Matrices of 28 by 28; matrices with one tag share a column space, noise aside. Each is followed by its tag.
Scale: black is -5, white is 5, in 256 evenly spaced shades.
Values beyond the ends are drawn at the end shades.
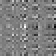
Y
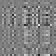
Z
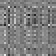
Z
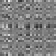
Y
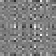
Y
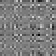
Y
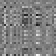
Z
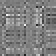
Z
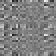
Y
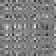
Y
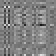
Z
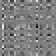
Y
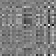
Z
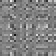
Y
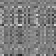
Z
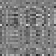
Z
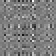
Y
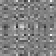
Y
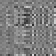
Z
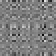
Y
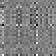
Z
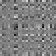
Y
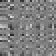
Y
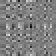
Y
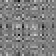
Y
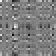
Y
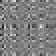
Y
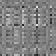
Z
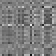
Z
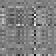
Z
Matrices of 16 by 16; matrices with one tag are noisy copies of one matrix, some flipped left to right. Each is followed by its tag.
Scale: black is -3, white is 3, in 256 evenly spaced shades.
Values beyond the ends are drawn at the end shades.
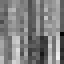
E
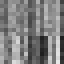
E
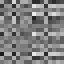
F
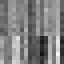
E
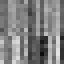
E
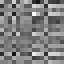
F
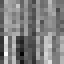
E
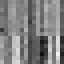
E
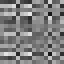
F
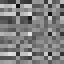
F
